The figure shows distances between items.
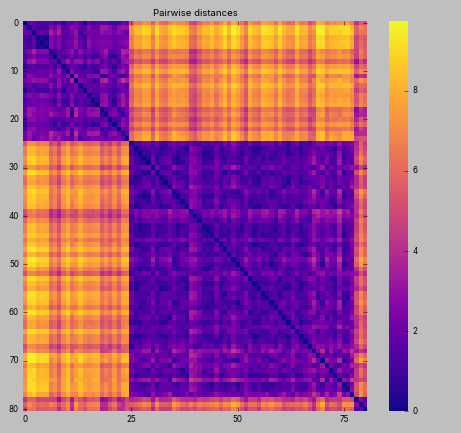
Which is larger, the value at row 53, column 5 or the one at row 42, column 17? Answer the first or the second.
the first
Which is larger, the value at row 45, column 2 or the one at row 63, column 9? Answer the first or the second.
the first
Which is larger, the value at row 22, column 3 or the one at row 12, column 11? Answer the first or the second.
the second
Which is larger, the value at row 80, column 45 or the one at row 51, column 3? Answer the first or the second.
the second
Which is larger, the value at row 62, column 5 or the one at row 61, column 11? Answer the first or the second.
the first
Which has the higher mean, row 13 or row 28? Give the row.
13
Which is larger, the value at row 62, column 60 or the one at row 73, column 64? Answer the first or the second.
the first
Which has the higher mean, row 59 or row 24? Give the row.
24
